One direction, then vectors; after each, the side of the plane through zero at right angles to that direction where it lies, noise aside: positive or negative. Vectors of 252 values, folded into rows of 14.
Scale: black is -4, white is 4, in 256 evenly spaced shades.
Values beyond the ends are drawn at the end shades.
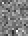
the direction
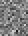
negative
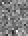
positive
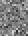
negative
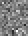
positive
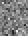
positive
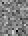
negative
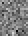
negative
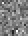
positive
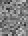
positive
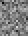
negative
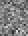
positive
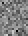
negative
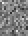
positive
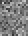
positive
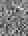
negative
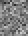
positive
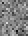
negative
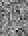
negative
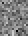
negative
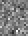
positive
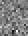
positive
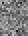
negative
